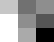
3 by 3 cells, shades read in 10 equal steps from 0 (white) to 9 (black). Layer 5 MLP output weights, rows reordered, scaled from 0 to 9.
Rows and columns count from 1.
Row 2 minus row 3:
0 1 -3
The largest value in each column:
2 5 9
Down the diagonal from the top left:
2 4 9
